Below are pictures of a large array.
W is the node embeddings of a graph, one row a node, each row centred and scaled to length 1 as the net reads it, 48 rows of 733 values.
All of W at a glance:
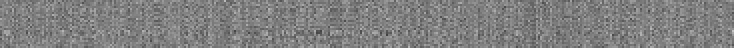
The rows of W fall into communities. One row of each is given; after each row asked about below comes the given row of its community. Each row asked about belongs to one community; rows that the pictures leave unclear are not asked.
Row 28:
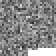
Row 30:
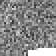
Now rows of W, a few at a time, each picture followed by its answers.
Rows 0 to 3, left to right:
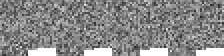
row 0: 28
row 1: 30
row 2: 28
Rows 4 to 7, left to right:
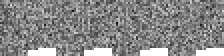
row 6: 30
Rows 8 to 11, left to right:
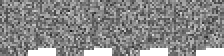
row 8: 28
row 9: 28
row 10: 28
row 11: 28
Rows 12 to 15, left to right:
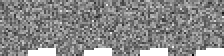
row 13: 30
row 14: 28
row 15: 28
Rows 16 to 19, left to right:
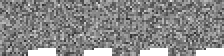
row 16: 30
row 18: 28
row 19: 28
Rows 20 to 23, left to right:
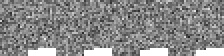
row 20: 28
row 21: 28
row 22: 30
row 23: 28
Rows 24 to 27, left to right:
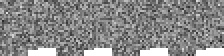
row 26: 30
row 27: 30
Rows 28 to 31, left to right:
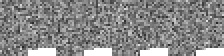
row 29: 28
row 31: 30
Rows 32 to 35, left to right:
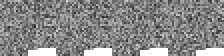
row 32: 30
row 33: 30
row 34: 30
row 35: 30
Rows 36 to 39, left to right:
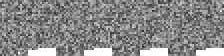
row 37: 28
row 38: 28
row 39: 30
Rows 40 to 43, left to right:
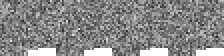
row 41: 30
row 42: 28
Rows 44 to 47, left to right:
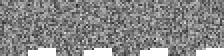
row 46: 28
